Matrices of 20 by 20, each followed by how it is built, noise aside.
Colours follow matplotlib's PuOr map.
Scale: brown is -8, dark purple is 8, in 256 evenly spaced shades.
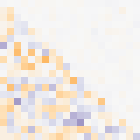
lower triangular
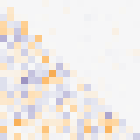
lower triangular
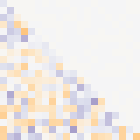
lower triangular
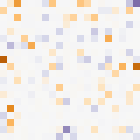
sparse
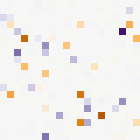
sparse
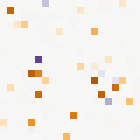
sparse
